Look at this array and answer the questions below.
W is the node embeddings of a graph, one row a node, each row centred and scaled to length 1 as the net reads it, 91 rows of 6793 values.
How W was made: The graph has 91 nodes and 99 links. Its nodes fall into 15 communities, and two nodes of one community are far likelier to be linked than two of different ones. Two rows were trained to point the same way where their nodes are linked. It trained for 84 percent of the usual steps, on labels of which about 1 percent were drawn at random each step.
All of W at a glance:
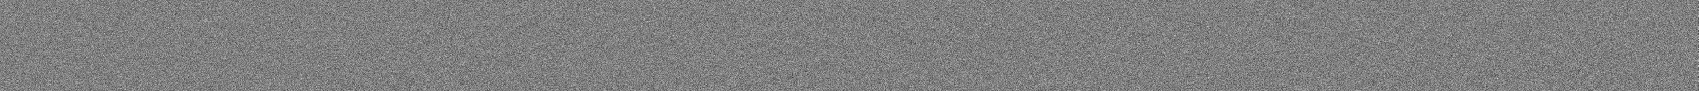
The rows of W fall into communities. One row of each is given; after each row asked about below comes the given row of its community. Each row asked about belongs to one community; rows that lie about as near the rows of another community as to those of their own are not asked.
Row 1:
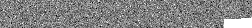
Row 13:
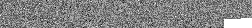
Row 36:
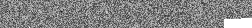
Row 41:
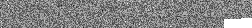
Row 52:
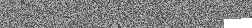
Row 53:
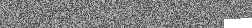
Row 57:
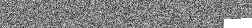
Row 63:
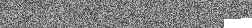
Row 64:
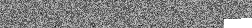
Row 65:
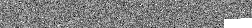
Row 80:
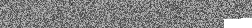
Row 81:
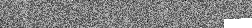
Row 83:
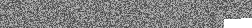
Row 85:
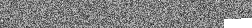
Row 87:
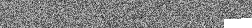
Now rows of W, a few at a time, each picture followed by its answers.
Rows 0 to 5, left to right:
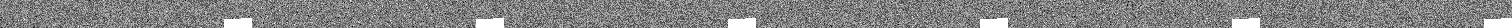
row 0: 81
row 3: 64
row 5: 13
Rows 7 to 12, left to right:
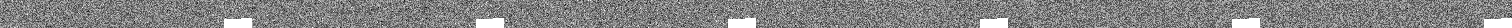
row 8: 87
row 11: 81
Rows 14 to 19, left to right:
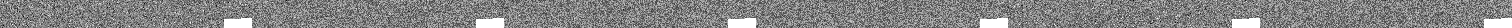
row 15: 65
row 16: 87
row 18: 36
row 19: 36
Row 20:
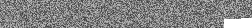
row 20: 1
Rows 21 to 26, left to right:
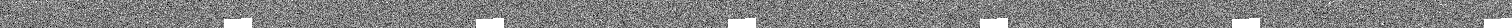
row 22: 52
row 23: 65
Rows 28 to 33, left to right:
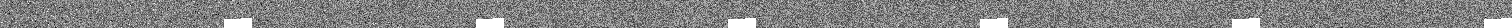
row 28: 81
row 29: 64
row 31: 85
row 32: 13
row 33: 57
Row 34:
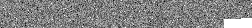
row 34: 52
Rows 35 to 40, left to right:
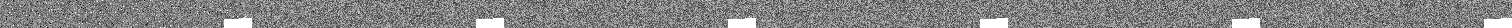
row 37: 63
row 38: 53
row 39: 52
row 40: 63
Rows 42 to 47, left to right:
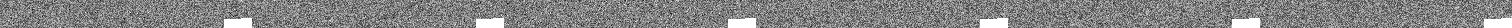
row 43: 87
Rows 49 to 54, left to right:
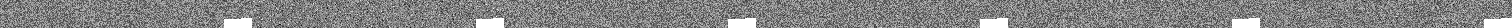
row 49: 83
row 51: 52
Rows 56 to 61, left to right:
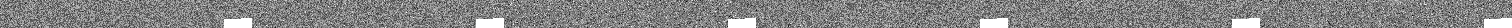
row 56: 83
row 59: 53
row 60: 80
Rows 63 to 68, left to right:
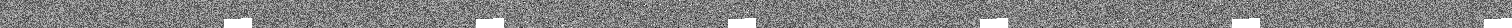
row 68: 83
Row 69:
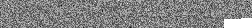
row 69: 41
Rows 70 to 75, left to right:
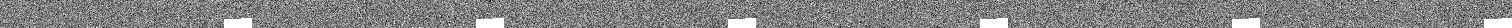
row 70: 81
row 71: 36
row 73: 1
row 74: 53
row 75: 13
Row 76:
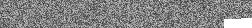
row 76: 85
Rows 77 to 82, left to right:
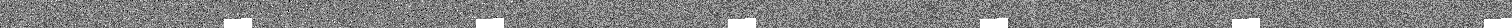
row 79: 83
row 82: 65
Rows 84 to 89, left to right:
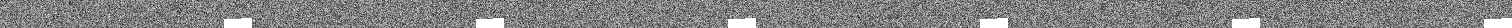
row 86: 63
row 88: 53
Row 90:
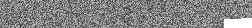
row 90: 64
